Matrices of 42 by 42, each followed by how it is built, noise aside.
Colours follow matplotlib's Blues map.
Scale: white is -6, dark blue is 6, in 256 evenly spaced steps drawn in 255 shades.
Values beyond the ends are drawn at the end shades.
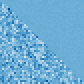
lower triangular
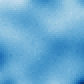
smooth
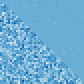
lower triangular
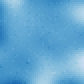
smooth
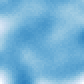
smooth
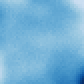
smooth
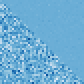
lower triangular
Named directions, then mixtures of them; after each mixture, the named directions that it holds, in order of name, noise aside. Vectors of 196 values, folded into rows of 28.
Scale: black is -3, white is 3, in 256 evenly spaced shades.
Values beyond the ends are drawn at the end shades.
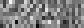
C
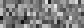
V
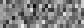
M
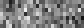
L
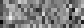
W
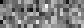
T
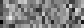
W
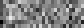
W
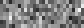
L, M, W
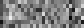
W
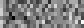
M, V, W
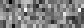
L, M, W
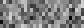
M, W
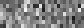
C, L, M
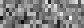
V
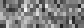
C, L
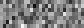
M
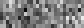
L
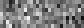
L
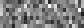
L, M, V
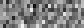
M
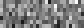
V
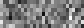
W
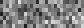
L, T, V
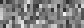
L, M, T
